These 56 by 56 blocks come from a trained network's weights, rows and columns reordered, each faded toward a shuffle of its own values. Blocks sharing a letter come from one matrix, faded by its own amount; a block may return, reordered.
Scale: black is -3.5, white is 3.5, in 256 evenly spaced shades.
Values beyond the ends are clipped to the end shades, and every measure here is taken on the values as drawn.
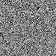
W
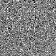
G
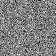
W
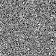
G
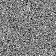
W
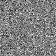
W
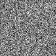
G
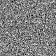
W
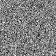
W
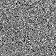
W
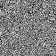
W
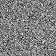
W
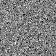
W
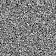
W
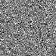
G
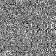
G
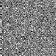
G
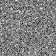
G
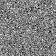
W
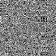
G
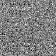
G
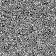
W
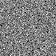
W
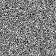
W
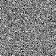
G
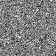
W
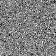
W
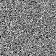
W
